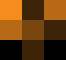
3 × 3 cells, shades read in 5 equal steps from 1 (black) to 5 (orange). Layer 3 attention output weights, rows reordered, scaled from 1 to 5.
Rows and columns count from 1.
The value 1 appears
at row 3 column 1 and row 3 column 3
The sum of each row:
11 9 4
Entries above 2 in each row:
2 2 0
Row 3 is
1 2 1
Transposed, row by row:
5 4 1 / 2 3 2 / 4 2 1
